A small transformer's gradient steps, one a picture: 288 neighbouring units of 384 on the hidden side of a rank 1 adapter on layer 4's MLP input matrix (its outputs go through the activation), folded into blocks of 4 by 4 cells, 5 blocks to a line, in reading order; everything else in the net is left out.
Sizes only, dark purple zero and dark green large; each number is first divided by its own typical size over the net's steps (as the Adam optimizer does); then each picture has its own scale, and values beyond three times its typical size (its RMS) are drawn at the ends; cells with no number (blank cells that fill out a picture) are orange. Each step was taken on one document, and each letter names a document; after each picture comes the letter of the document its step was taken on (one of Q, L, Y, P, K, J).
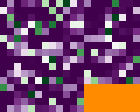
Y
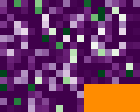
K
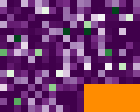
K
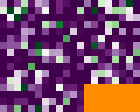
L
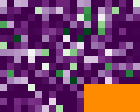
K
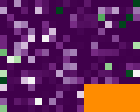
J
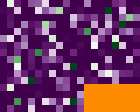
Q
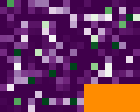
Q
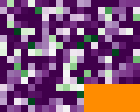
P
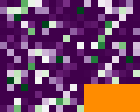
L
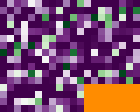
P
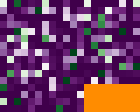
K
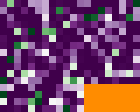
P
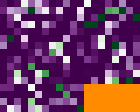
L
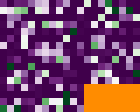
L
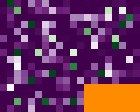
Q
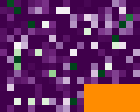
Q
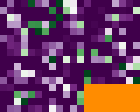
Y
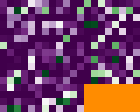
L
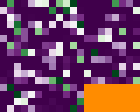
Y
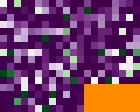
K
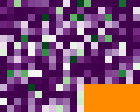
P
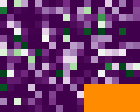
K
